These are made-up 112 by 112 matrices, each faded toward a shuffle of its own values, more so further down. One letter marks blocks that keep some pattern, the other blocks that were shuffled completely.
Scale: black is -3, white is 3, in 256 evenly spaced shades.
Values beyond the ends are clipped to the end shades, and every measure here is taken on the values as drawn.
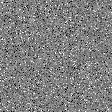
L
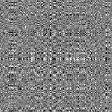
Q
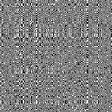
Q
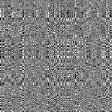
Q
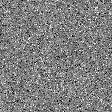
L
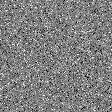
L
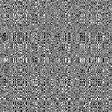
Q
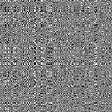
Q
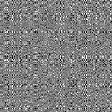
Q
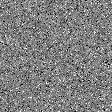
L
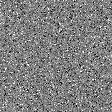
L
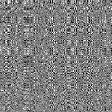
Q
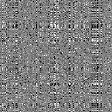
Q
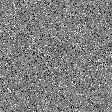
L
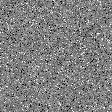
L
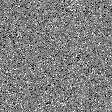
L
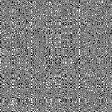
Q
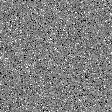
L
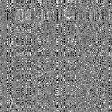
Q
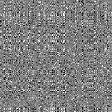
Q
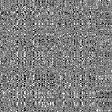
Q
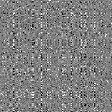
Q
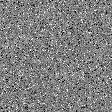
L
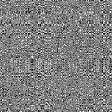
Q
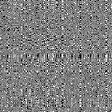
Q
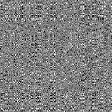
Q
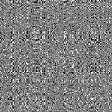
Q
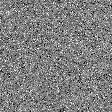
L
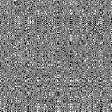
Q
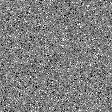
L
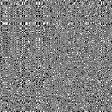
Q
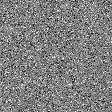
L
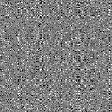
Q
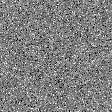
L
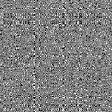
Q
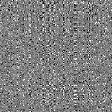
Q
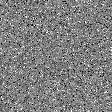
L
